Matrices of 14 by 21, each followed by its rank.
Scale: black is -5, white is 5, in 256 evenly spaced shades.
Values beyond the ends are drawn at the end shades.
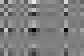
one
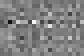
three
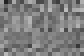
three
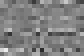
three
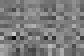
three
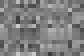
three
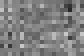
three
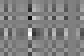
one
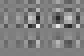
one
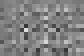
three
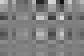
one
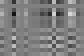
one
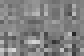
three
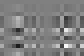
one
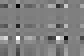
one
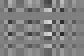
one
